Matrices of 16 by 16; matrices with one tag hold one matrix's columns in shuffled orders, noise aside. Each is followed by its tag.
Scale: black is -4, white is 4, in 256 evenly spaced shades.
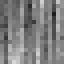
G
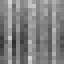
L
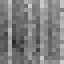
L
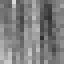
G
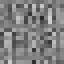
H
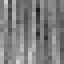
G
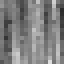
G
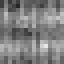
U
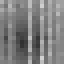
L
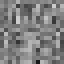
H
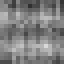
U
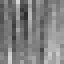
G
